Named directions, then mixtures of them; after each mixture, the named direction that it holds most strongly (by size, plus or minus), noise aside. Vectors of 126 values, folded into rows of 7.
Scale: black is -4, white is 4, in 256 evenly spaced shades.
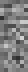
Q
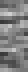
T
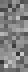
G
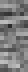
T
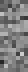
G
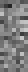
Q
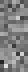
G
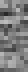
T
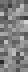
G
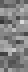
T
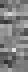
T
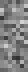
Q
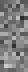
G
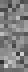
G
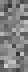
G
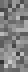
G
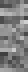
T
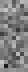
G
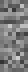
G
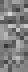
Q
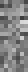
Q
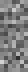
G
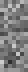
G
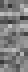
T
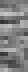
T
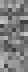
T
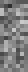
Q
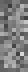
G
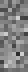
G
